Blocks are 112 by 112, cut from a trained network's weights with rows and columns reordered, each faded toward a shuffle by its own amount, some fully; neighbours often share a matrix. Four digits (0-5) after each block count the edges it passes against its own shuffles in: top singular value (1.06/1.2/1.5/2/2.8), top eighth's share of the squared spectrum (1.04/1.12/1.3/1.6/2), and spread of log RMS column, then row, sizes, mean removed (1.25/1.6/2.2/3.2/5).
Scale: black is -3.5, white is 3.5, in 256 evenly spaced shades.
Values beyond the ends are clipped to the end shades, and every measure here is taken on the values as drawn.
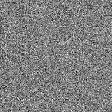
3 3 1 1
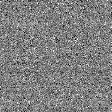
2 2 2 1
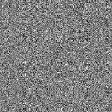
4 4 3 2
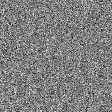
3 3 1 1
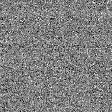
2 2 1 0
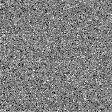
1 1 1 0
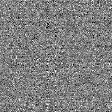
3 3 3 1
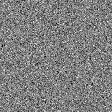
2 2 0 0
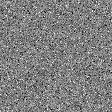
0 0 0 0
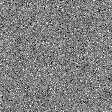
0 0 0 0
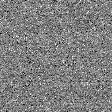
1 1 1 0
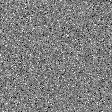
0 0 0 0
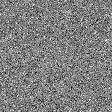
0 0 0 0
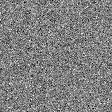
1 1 0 0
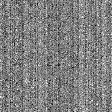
4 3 1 2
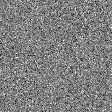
0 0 0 0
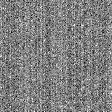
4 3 0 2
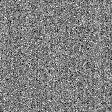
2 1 0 0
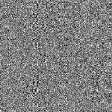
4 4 3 2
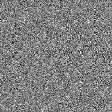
3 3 2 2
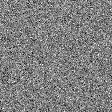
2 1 0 0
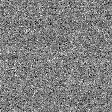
1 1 0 0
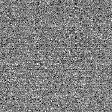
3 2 2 0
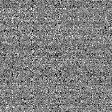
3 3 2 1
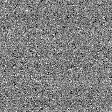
2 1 1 0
